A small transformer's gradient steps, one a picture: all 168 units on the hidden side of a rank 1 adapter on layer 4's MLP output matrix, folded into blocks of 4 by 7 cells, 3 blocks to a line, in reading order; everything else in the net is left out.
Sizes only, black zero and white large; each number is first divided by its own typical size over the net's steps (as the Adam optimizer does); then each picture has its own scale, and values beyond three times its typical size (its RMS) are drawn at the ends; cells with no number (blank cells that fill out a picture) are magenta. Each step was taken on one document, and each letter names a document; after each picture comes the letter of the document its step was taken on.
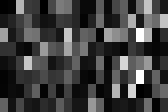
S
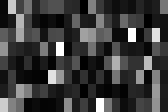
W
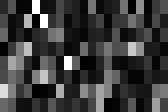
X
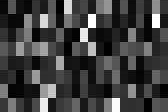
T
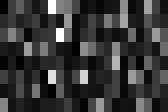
W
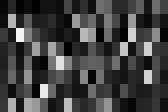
T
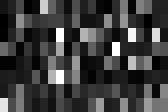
W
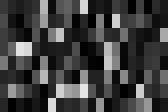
X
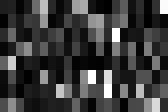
X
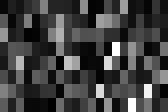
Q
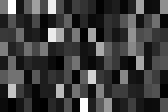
X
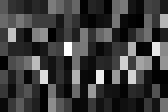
S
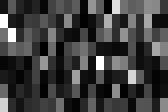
S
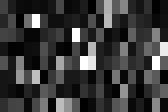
T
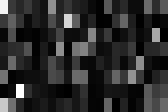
W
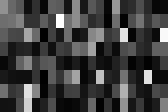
S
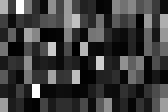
S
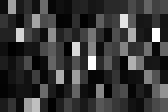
T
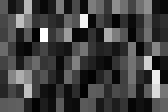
S
